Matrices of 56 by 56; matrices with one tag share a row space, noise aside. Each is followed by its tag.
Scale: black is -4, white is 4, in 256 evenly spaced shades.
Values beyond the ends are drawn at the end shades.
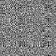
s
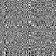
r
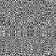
s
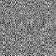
s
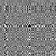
r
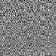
s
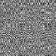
s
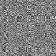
r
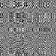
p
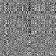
r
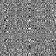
r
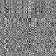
r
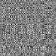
s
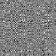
s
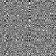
r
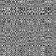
s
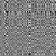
r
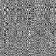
r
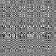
s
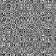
s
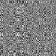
p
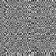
r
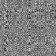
r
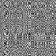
r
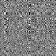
r
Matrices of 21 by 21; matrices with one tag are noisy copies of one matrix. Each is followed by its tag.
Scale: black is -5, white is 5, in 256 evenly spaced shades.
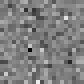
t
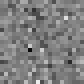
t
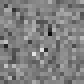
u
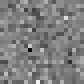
t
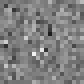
u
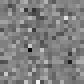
t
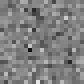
t
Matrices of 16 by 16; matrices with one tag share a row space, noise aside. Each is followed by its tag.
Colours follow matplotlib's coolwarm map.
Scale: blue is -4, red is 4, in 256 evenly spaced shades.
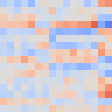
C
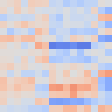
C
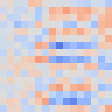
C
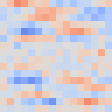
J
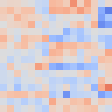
C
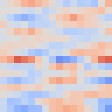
J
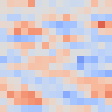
J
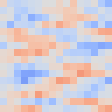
J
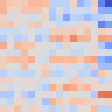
C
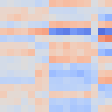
C
